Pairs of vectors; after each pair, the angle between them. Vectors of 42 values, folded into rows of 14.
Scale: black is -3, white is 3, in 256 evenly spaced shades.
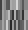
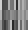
partly opposed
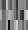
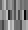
partly opposed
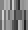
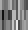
partly opposed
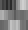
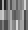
partly aligned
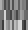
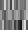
nearly opposite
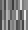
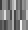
orthogonal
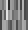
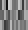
partly opposed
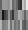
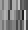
partly opposed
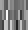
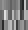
partly aligned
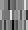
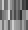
partly opposed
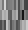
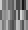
orthogonal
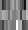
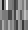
orthogonal
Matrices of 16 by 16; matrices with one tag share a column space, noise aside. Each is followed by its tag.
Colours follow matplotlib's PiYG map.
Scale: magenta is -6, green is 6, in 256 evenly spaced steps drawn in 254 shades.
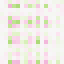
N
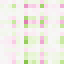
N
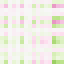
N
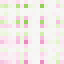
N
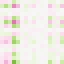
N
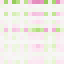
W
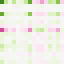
W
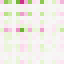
W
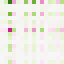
W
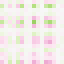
N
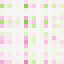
N
